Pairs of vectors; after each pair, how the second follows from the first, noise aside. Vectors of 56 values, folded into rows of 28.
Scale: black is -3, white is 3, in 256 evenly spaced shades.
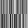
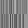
shrunk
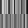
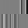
partly zeroed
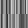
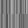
shrunk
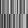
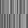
shrunk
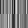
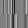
partly zeroed
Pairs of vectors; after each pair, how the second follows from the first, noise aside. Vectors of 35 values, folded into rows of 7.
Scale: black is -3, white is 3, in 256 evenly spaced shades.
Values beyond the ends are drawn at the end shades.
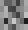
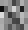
reversed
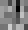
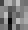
reversed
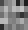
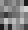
reversed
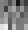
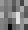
shuffled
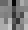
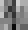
reversed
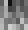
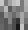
reversed
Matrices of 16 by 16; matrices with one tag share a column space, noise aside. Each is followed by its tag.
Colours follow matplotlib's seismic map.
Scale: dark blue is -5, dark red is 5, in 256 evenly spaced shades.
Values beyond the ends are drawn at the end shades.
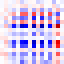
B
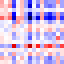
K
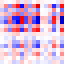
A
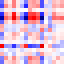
K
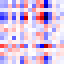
K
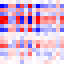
A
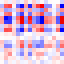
A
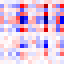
A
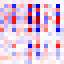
A
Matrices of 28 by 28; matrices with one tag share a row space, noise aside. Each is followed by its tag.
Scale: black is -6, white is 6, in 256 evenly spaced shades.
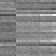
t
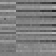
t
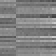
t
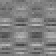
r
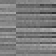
t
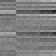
t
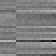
t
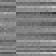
t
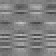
r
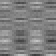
r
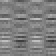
r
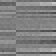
t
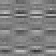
r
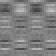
r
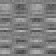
r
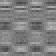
r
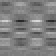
r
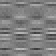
r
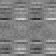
r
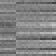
t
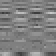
r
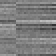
t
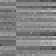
t
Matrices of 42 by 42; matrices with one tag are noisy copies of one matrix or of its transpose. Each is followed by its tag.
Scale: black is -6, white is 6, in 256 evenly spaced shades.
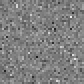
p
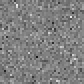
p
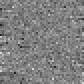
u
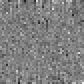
u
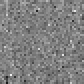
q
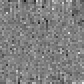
u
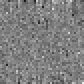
u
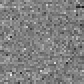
q
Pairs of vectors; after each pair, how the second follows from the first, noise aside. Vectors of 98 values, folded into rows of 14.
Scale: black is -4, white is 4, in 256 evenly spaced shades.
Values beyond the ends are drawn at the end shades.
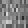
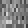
copied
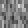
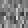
shuffled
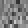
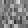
negated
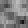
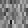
shuffled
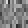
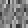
copied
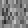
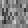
copied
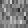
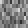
negated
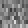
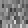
copied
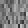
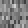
shuffled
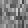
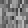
negated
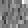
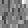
copied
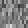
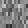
negated
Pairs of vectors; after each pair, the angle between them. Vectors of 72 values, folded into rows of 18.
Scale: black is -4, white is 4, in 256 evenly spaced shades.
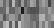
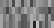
partly opposed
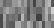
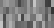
nearly opposite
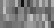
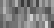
nearly parallel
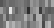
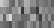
partly opposed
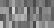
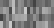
nearly parallel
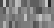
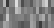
partly aligned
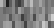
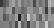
orthogonal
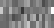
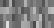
partly aligned
